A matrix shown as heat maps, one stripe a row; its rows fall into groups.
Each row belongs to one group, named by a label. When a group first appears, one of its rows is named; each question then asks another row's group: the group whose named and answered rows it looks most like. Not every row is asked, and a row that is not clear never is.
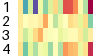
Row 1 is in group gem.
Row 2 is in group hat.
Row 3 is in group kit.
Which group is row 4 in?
gem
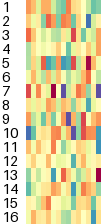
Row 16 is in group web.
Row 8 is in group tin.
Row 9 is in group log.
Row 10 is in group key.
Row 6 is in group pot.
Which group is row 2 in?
tin
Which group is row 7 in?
hat
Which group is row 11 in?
hat
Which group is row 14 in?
key
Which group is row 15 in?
kit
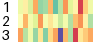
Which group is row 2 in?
pot
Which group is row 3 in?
log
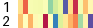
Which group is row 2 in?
hat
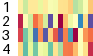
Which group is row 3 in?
log
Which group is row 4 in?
gem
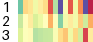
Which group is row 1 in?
web
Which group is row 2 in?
web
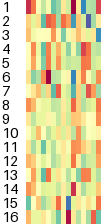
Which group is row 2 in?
tin
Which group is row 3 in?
hat
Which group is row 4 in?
pot
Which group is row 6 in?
kit
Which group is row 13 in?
pot
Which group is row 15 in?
web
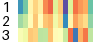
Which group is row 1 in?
key
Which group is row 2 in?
key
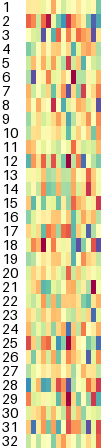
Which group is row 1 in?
hat
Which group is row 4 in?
key
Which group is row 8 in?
hat
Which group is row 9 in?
web
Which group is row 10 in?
web
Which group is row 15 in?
gem
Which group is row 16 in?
key
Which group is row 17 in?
tin
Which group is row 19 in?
key
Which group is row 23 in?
kit
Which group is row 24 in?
log
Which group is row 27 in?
key
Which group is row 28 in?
web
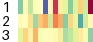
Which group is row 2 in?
tin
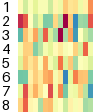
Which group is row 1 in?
gem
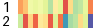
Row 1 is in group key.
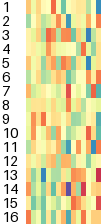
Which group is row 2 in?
web
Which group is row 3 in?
tin
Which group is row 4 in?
pot
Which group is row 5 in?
tin
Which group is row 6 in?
web
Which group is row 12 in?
tin
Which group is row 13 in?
gem
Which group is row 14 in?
log
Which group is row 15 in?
gem
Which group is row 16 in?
log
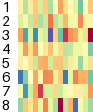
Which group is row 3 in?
gem
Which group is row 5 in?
tin
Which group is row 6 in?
key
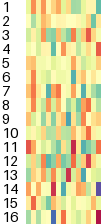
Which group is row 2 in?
kit
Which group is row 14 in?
hat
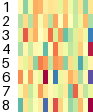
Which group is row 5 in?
tin
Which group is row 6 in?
hat
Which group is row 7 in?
pot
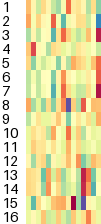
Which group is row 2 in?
hat
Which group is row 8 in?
log
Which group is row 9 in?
web
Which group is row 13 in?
pot
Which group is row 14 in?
pot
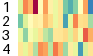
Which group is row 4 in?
tin
